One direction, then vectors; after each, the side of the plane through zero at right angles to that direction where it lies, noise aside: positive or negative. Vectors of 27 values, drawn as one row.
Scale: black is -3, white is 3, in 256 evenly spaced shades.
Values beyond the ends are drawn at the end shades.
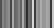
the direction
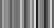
negative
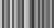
negative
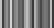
negative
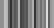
positive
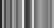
positive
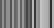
positive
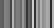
positive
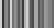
negative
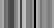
positive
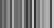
positive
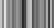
negative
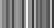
negative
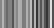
negative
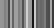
negative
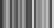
positive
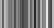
positive
